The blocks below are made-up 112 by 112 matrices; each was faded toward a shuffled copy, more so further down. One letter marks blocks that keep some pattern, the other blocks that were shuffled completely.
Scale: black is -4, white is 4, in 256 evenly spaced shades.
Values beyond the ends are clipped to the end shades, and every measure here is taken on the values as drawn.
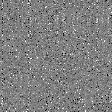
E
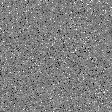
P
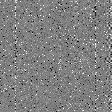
E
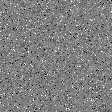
P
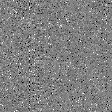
E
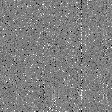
E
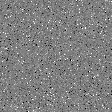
P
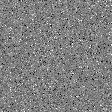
P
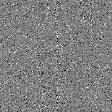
E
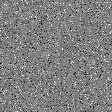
P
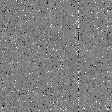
E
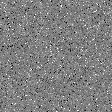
P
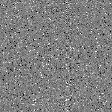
E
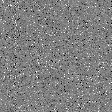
E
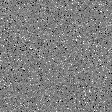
P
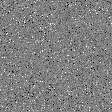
P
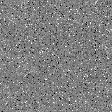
E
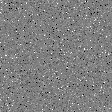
P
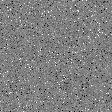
P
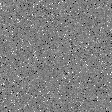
P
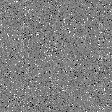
E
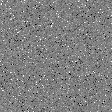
P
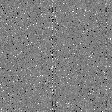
E
